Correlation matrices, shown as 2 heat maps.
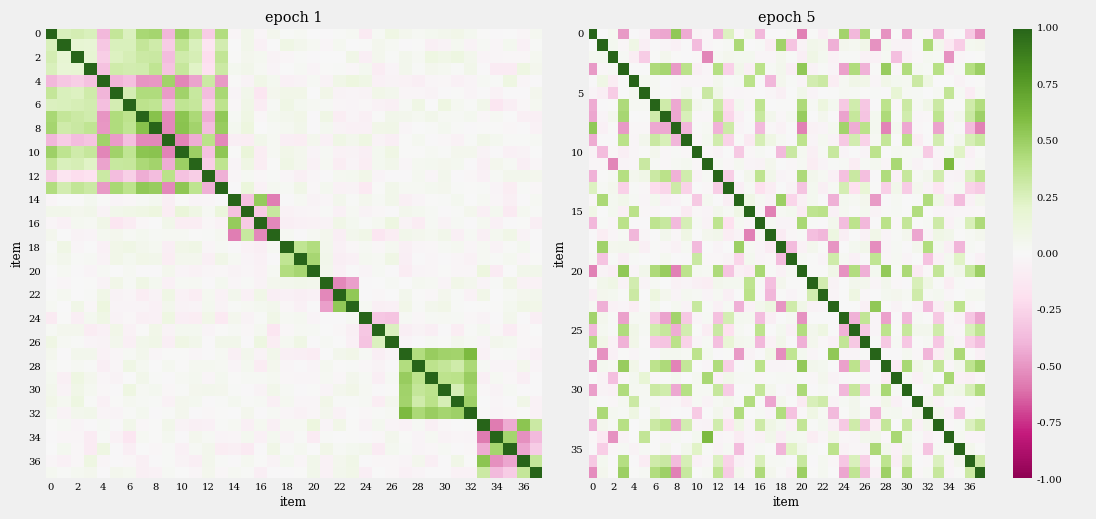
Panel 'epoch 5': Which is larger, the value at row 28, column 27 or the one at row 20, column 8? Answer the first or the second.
the first
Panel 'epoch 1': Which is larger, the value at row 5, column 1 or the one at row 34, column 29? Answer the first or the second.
the first
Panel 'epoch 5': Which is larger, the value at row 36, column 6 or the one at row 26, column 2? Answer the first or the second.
the first
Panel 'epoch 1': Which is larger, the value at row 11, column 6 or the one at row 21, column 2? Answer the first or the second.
the first
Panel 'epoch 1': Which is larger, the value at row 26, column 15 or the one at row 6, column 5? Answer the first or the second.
the second
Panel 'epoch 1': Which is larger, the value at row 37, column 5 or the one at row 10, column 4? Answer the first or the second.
the first
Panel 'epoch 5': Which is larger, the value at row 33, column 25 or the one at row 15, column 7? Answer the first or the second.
the first
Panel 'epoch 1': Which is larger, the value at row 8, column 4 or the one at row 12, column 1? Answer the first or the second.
the second
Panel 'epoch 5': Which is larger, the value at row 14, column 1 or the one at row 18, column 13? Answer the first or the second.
the first
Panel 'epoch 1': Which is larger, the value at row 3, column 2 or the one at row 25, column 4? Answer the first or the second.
the first
